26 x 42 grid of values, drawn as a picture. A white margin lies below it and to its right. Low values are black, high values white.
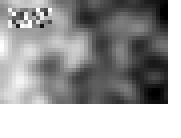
The field is mottled with small blotches. There are no regular stripes. No row or column stands out. The top left is the roughest part. The field climbs toward the left. In the top left lies a patch that is rougher than the rest.
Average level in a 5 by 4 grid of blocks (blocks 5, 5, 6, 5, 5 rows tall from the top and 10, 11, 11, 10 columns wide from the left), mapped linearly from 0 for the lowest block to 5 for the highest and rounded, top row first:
4 3 1 0
4 3 2 2
5 4 2 1
5 2 1 0
5 2 1 0
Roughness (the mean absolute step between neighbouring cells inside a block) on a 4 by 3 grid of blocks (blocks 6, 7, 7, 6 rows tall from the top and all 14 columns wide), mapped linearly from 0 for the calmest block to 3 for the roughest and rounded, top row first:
300 / 100 / 000 / 000
